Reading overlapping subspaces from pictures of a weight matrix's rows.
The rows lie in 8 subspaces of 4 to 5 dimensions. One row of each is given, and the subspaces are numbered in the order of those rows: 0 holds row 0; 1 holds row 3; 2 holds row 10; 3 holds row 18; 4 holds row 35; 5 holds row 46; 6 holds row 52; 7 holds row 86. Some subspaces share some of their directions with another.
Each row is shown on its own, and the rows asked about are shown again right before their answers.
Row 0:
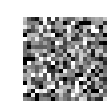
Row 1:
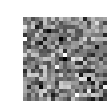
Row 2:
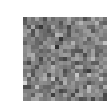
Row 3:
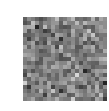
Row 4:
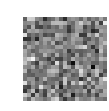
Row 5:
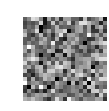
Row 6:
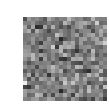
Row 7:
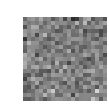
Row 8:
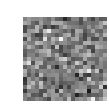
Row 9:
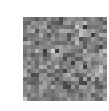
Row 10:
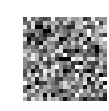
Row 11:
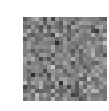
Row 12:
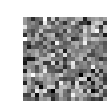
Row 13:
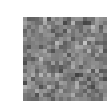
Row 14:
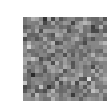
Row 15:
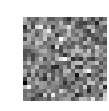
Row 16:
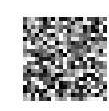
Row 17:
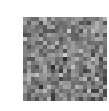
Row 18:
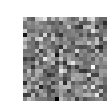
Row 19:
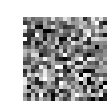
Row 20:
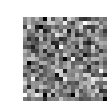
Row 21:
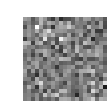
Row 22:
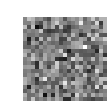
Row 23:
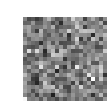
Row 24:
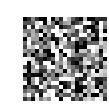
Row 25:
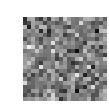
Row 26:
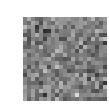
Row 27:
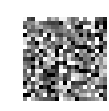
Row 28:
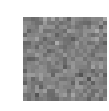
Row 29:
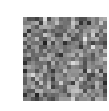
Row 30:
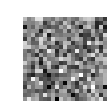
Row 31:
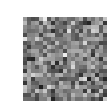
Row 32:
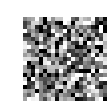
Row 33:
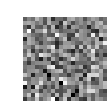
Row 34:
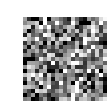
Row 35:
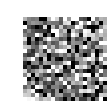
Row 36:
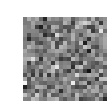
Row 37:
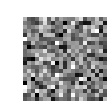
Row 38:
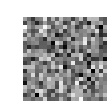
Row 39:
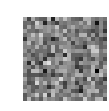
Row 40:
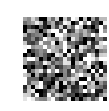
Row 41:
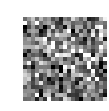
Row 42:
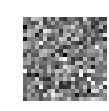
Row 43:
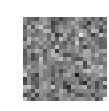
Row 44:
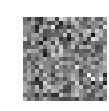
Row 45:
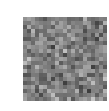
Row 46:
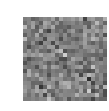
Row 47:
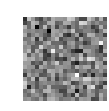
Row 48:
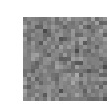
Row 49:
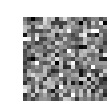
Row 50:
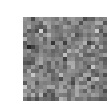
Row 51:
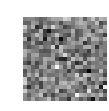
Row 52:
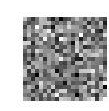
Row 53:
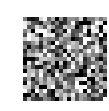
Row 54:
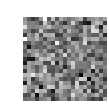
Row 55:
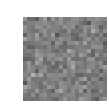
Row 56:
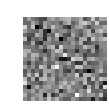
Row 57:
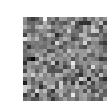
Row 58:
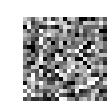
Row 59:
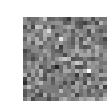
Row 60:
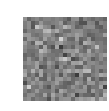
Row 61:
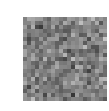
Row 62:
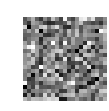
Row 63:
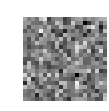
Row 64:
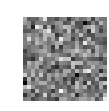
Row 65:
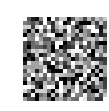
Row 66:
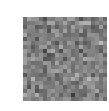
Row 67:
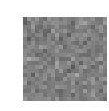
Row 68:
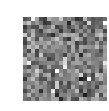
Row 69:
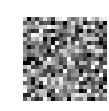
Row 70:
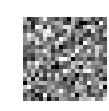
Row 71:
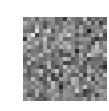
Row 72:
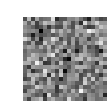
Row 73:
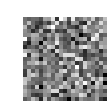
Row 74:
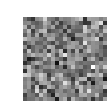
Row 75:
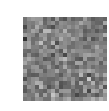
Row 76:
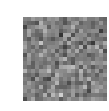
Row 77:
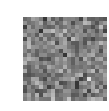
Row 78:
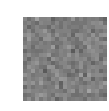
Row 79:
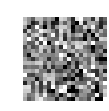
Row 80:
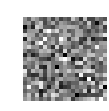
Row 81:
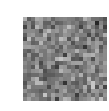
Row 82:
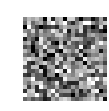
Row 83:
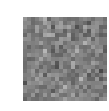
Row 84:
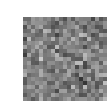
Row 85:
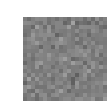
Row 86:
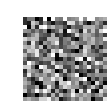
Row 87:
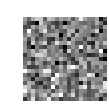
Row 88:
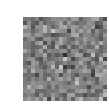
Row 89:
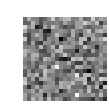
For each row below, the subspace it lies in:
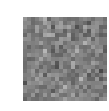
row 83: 6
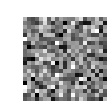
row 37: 1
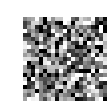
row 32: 3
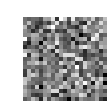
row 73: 6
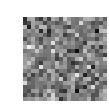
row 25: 7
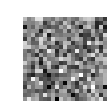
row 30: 3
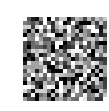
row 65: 0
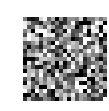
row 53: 0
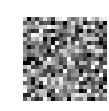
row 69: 2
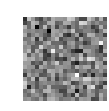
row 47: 7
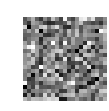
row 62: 7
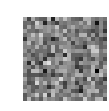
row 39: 2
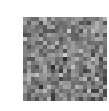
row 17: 4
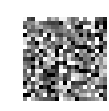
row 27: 3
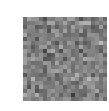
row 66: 7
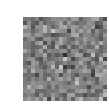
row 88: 4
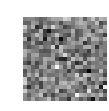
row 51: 2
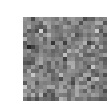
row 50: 7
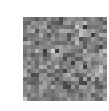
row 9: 6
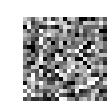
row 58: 7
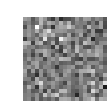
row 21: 6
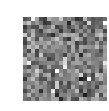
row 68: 6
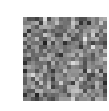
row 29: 1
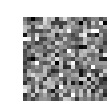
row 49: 2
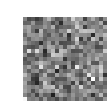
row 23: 6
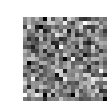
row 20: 7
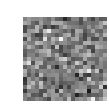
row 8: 2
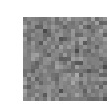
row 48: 0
